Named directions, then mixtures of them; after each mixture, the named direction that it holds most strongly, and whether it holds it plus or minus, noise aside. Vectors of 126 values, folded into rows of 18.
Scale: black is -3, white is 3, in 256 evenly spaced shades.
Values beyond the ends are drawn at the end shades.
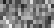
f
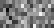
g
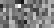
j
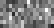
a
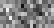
g, minus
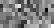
j, plus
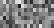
f, minus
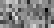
a, minus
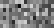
j, minus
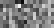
j, plus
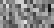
j, minus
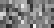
g, plus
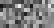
j, plus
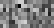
j, minus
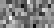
g, minus
